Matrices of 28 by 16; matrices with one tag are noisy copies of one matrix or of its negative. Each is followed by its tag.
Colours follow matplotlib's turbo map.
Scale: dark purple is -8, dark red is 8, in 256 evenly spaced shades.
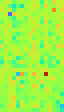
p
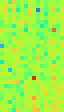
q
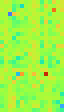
p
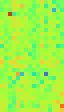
p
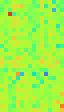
p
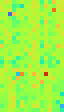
p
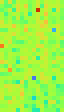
q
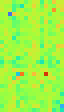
p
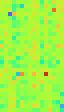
p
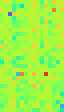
p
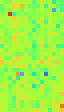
p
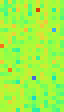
q
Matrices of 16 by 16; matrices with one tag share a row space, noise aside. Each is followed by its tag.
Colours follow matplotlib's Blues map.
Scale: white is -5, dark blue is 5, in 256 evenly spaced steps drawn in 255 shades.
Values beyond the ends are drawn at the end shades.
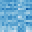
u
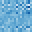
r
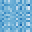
r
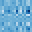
r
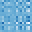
r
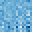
r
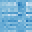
u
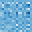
r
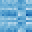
u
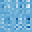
r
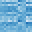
u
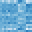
u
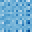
r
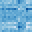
u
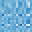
r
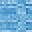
u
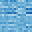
u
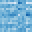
u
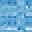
u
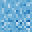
r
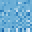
r
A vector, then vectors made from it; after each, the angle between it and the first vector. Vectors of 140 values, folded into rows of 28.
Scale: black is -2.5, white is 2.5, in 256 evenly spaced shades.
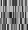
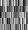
partly opposed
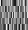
partly aligned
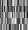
nearly opposite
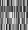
nearly opposite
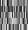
nearly opposite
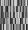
orthogonal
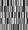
partly opposed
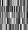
nearly opposite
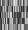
partly opposed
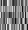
nearly parallel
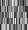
partly opposed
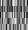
nearly opposite
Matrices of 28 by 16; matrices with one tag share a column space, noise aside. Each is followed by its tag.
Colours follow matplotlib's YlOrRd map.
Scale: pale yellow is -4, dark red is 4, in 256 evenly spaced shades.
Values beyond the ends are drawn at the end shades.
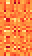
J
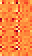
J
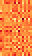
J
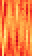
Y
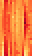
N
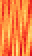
Y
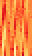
Y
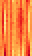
N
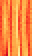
N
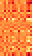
J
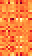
J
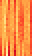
N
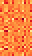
J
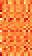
J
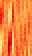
Y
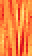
Y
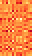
J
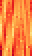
Y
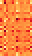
J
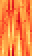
Y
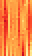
N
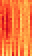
N
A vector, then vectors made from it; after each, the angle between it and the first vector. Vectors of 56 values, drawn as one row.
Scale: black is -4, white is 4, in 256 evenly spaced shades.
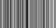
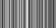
nearly opposite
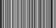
orthogonal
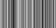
partly opposed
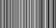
orthogonal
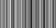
orthogonal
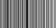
nearly parallel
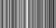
nearly opposite
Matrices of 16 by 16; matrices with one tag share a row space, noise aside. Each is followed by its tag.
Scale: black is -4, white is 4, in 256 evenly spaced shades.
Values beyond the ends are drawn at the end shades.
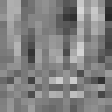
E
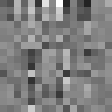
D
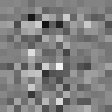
D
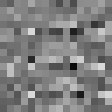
E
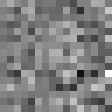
E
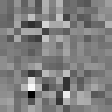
D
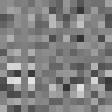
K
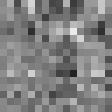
E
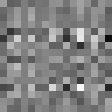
K
